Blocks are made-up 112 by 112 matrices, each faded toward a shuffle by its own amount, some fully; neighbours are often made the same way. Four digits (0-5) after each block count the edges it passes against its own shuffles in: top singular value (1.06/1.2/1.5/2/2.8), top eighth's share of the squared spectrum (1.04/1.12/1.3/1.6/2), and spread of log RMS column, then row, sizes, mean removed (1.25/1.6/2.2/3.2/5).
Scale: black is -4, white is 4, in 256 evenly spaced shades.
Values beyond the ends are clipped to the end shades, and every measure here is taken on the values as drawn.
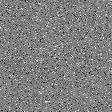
0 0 0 0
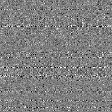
4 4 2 4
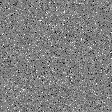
0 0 0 0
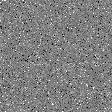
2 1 0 0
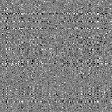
5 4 3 3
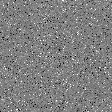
1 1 0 0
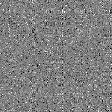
4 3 2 1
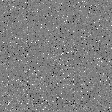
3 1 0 0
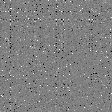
4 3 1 1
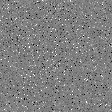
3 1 0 0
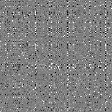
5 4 3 3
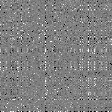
5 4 3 3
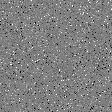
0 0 0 0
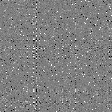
4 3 2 1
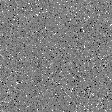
2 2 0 0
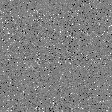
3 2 1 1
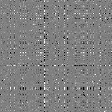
5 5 3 3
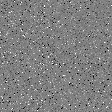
2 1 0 0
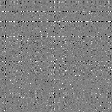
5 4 2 3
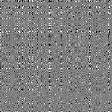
5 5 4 3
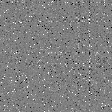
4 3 1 1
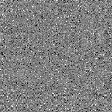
4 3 2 2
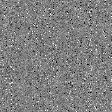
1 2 3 0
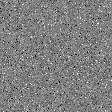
0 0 0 0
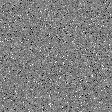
0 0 0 0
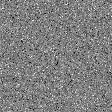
0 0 0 0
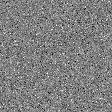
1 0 0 0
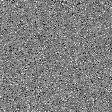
1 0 0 0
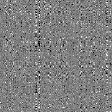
4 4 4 2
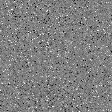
3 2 0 0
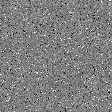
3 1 1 0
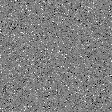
2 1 0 0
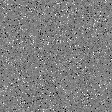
1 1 0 0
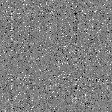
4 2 1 1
